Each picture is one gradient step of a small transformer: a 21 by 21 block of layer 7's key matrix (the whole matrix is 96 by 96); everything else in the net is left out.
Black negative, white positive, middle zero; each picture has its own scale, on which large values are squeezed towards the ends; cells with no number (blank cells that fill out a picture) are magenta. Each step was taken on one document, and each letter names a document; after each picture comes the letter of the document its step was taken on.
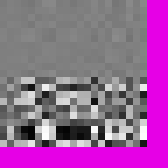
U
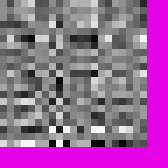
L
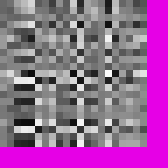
L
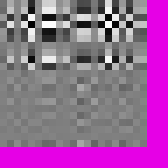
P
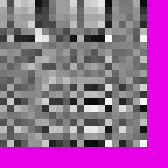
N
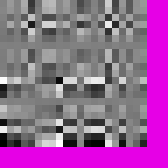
P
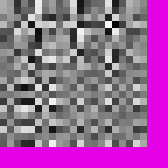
N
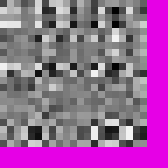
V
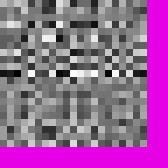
L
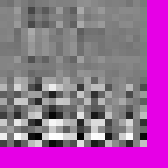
U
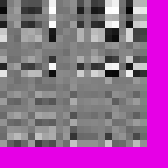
V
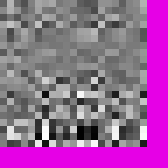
U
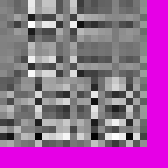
U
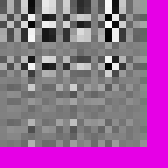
P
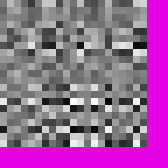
N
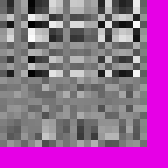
U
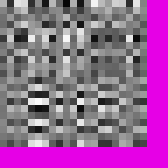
N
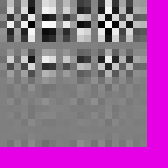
P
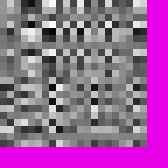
N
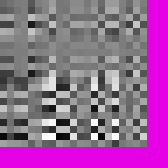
U
